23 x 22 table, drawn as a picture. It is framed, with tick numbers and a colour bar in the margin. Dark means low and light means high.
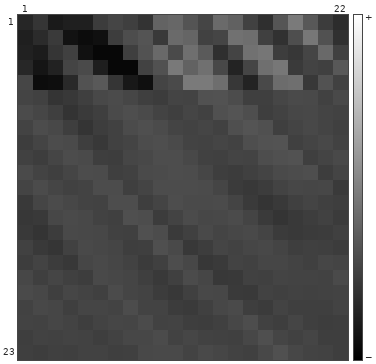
Seam: horizontal, 20% of the way down, the bottom part calmer. Histogram: heavy tails on both sides. Grain: diagonal, down to the right. Ninth with the lowest average: top left.
